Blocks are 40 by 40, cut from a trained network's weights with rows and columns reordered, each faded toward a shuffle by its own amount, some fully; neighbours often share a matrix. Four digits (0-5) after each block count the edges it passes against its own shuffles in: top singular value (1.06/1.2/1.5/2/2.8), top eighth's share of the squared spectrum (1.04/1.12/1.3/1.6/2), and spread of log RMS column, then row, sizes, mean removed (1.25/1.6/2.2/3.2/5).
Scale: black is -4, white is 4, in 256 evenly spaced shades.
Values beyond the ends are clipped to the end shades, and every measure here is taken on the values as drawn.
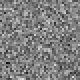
0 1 0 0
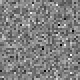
0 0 0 0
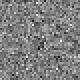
0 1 0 0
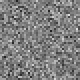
2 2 0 0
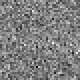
0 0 0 0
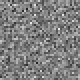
0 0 0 0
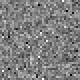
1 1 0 0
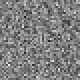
2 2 1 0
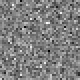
0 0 0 0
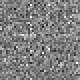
2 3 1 1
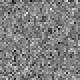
2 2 0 1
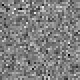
2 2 0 0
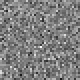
2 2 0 0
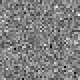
2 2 0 1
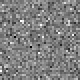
0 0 0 0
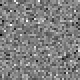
0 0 0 0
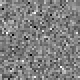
1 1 0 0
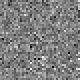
2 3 1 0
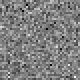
1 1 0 0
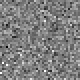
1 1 0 1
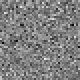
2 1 0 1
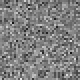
2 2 0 0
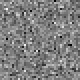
2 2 1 0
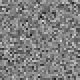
2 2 0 0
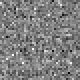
2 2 0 0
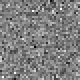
1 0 0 0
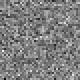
1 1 0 0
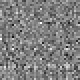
3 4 1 2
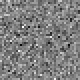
1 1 0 0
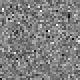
0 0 0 1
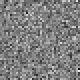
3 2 0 1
